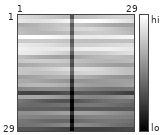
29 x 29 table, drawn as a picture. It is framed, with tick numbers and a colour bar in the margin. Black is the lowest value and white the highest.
Odd lines: column 14. Slope: up to the top. Ninth with the lowest average: bottom middle.
